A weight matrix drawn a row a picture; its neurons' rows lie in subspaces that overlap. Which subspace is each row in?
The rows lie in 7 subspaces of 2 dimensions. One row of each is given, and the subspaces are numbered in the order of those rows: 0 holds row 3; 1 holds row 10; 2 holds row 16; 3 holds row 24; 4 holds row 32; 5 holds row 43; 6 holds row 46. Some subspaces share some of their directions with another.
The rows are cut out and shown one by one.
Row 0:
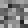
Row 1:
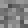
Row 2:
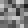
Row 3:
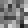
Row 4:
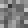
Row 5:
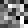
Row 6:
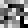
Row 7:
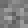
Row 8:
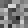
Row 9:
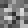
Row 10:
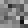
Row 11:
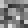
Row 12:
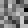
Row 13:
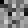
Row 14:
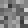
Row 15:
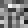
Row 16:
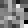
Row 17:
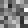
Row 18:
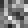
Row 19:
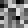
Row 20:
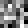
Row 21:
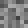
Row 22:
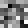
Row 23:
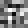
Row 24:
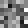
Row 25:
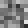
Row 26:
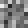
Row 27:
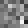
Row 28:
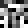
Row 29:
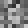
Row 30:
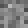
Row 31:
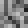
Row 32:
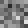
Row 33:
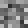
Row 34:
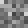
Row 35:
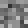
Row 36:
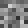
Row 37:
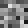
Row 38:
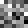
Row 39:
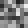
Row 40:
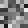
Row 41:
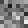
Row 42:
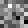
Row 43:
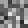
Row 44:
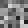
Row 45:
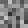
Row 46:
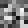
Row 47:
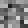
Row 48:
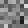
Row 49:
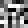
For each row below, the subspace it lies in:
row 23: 6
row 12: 3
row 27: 1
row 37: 2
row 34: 4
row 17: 3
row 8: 2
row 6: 1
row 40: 1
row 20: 0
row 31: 3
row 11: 3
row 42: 4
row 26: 5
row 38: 4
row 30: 5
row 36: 2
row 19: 0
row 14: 3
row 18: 3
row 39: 0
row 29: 2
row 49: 6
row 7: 6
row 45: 5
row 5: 1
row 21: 0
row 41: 4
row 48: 1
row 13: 4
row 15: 6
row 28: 6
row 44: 5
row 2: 0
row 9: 6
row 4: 5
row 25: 2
